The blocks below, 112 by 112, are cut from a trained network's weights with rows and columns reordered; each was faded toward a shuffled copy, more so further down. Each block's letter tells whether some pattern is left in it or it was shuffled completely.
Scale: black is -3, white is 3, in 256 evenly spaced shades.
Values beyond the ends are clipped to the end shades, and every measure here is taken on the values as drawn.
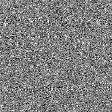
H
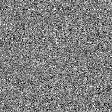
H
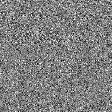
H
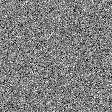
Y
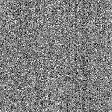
H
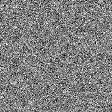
H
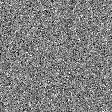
Y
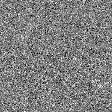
H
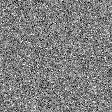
Y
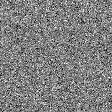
Y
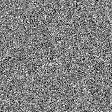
H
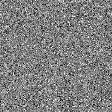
H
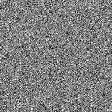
H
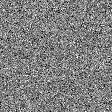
Y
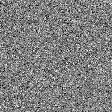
H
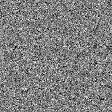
H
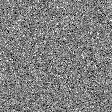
Y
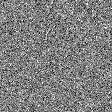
Y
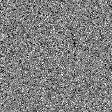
H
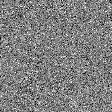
H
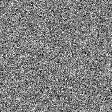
H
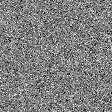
Y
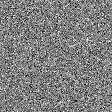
Y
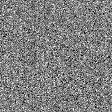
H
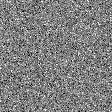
Y
